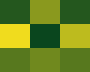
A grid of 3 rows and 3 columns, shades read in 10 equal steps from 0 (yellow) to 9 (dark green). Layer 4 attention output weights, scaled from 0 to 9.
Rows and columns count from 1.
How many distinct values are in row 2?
3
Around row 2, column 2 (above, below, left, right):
4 5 0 2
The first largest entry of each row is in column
1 2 1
